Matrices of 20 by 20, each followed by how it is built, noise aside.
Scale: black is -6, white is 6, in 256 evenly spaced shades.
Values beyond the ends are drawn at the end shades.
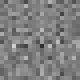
low rank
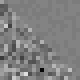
lower triangular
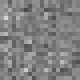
low rank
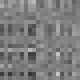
low rank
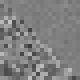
lower triangular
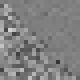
lower triangular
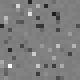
sparse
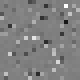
sparse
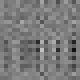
low rank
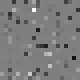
sparse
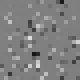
sparse
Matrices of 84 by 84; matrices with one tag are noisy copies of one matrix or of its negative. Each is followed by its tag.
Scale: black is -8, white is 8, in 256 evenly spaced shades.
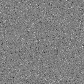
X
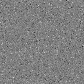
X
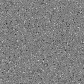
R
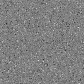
R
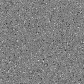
R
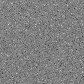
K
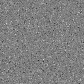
R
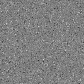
R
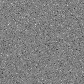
K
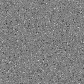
R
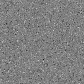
R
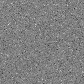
K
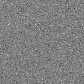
K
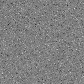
K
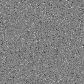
X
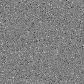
X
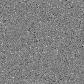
X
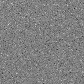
K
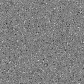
R
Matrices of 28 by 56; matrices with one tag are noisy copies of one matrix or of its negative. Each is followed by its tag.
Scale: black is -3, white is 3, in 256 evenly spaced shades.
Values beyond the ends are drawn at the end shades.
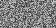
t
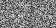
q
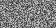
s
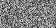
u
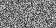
s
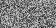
u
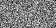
s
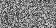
u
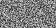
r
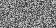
t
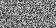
r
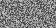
r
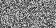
u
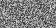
r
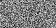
s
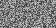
t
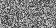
u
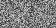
q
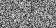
q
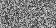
u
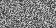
r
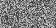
u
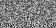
s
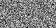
r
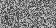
u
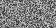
r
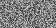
s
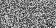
u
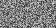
t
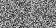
q
